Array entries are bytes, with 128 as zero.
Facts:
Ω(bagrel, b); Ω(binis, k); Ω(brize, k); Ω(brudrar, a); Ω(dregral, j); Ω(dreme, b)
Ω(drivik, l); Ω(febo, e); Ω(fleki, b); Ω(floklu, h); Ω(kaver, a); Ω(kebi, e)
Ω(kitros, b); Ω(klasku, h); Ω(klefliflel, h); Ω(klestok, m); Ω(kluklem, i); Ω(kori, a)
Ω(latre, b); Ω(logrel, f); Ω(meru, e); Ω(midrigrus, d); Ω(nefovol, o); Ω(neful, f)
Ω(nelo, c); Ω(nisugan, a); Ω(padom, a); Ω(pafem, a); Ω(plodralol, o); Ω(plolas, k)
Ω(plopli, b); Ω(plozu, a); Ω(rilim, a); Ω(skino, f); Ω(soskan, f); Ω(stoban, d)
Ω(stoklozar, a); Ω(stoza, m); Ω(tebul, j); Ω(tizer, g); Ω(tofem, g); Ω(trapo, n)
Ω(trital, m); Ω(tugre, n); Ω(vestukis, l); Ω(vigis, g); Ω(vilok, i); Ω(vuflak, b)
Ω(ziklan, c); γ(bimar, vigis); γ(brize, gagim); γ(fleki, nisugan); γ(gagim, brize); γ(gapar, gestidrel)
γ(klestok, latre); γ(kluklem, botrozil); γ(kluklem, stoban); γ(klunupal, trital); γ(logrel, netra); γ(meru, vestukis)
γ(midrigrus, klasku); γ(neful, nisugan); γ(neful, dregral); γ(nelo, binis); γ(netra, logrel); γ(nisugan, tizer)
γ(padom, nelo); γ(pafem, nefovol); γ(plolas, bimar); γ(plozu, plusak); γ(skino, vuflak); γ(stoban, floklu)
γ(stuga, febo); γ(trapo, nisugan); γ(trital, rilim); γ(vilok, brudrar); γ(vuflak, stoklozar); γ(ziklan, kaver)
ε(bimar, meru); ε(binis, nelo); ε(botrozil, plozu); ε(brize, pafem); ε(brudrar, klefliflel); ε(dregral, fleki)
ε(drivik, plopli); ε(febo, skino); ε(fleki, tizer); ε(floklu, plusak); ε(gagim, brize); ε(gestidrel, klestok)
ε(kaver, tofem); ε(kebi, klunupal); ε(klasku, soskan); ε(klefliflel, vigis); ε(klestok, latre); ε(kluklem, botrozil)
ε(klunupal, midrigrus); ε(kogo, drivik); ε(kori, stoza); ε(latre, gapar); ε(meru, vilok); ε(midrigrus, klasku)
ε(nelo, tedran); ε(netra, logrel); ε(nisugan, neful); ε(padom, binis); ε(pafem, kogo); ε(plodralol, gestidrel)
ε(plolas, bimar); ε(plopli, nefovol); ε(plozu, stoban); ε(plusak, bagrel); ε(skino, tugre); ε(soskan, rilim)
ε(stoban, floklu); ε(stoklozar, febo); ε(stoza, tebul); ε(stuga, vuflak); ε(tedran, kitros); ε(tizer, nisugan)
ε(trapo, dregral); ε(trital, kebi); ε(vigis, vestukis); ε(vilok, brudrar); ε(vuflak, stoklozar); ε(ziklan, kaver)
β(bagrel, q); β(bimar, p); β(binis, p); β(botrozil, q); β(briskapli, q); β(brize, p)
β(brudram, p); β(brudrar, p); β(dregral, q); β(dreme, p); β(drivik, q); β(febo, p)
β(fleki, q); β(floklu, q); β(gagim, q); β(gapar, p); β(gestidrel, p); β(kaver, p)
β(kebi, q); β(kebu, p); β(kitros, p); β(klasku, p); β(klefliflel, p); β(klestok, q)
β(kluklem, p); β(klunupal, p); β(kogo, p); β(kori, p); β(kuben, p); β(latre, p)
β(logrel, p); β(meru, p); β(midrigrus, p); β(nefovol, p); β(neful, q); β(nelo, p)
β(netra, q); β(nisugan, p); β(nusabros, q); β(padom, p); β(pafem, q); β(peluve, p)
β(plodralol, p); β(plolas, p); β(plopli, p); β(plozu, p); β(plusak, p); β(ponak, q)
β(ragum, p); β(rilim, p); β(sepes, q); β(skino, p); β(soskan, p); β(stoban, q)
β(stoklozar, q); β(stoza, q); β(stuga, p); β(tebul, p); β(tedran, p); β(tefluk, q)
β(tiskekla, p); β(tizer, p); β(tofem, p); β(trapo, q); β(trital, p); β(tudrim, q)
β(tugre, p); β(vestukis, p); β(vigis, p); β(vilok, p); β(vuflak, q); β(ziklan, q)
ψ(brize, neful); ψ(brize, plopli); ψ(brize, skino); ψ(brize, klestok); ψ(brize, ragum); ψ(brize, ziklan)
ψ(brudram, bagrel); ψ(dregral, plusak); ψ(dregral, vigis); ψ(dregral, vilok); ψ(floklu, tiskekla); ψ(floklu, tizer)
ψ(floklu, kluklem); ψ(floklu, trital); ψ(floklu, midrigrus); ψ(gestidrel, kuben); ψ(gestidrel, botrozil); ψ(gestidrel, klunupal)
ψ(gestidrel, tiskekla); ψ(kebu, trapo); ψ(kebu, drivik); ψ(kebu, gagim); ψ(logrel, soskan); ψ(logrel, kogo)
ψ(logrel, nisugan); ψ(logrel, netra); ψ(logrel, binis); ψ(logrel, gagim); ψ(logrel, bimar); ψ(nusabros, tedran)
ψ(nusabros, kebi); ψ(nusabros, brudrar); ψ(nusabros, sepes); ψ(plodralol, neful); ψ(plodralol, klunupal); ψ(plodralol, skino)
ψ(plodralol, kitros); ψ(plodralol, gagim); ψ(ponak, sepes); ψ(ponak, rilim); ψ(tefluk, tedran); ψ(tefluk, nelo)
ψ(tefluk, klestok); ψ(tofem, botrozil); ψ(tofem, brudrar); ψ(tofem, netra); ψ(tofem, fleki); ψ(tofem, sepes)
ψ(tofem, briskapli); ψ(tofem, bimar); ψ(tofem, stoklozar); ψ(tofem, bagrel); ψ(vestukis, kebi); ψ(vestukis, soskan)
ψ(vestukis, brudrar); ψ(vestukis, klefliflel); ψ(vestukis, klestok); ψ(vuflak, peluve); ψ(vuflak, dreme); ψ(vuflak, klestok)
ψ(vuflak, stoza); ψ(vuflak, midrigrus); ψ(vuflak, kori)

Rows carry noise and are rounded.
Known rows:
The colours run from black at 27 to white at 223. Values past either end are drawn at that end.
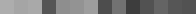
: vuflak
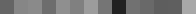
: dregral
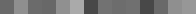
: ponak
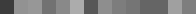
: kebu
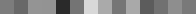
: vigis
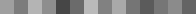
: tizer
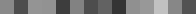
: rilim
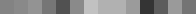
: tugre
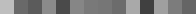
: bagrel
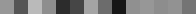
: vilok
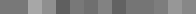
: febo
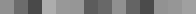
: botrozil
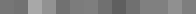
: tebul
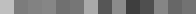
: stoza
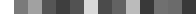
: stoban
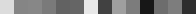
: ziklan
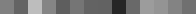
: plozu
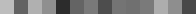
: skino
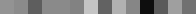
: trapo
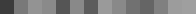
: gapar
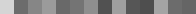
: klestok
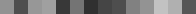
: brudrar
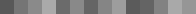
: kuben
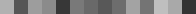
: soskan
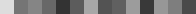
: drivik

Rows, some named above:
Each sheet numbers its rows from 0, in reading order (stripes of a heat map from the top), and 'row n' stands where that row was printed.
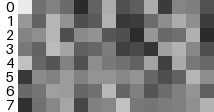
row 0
drivik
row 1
kluklem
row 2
logrel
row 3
kori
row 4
bagrel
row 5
plolas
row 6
trital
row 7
plusak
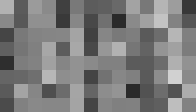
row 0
soskan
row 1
rilim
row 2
brudram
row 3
klefliflel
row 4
stuga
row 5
bimar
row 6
floklu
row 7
brudram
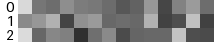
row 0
fleki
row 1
tofem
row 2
neful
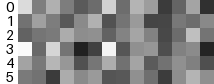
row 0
nelo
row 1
tefluk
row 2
binis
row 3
midrigrus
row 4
dreme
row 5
netra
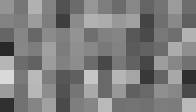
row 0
latre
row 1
nefovol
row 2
tudrim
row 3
stuga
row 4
kebi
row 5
nelo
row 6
dreme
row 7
plusak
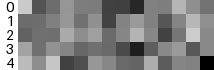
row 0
stoklozar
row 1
kogo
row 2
binis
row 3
pafem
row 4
vestukis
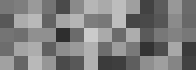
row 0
tugre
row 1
brize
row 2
vigis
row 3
plodralol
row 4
kluklem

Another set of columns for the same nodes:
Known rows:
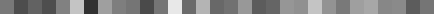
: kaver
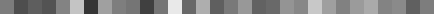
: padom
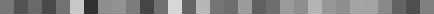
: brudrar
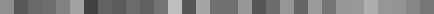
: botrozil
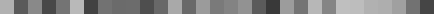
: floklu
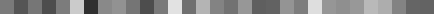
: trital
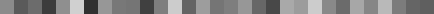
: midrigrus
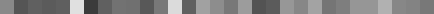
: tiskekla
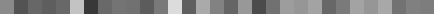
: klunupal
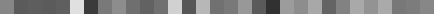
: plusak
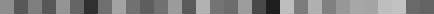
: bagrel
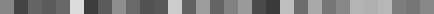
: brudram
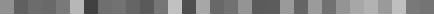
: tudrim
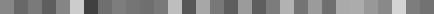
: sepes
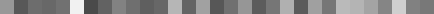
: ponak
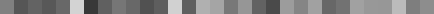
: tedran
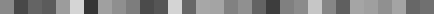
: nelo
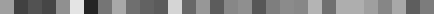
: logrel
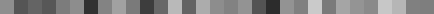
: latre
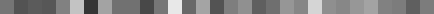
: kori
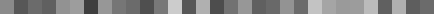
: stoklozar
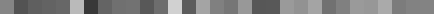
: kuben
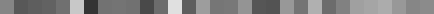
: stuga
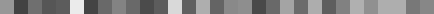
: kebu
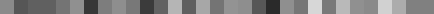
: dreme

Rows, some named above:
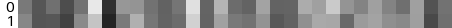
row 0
rilim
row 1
soskan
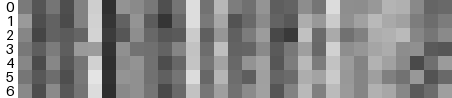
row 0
trital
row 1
brize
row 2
brudram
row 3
stoza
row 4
tofem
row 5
rilim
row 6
tofem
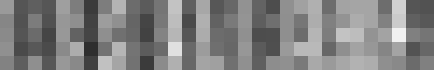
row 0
neful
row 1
drivik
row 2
trapo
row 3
skino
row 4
kebi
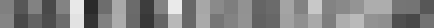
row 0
kluklem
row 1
vestukis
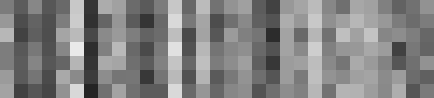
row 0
vigis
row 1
brize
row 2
dregral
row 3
vilok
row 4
vigis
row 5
stoban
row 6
logrel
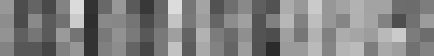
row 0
brize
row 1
tofem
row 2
fleki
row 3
tugre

